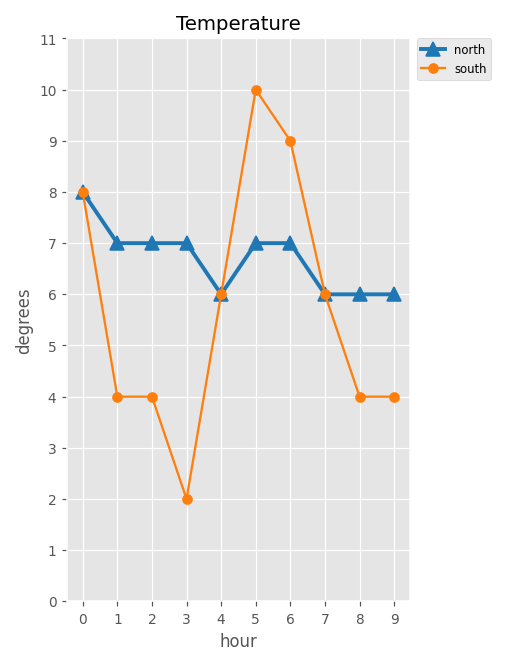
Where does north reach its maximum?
0
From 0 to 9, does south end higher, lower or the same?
lower
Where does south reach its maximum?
5
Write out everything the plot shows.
Title: Temperature
x-axis: hour, ticks 0 1 2 3 4 5 6 7 8 9
y-axis: degrees, ticks 0 1 2 3 4 5 6 7 8 9 10 11
Legend: north, south
Values:
north: 8 7 7 7 6 7 7 6 6 6
south: 8 4 4 2 6 10 9 6 4 4
